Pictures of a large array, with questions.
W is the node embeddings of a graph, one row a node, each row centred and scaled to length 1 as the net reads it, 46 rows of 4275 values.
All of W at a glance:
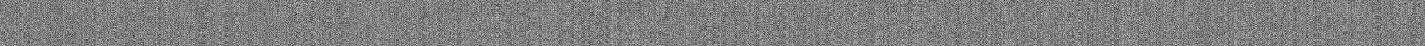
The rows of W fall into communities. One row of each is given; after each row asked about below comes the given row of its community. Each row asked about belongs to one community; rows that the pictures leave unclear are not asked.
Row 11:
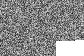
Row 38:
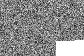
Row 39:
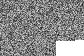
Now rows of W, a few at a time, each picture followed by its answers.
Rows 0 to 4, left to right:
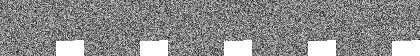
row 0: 39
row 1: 11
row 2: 39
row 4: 11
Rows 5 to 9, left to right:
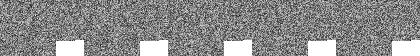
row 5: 39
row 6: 11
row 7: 39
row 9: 11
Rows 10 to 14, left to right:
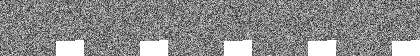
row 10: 39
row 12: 38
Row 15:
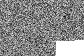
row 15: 38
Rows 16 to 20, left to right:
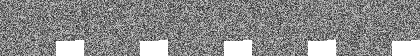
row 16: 11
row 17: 38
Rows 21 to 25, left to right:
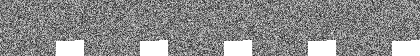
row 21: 38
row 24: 38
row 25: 11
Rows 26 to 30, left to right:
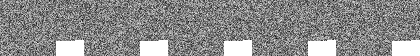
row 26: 39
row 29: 39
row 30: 11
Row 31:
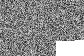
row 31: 38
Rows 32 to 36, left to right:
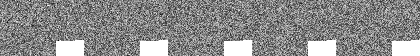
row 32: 39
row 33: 38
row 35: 11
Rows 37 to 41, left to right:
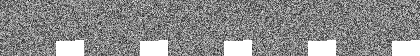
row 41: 11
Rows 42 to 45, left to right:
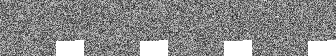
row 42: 11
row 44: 38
